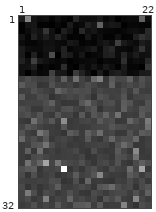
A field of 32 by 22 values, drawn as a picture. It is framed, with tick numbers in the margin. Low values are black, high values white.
Average level on the scale: 20%. Stripes: none. Seam: horizontal, 30% of the way down, the bottom part higher.
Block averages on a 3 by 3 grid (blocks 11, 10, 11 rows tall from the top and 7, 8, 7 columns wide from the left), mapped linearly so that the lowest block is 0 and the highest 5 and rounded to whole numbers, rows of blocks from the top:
000 | 555 | 555
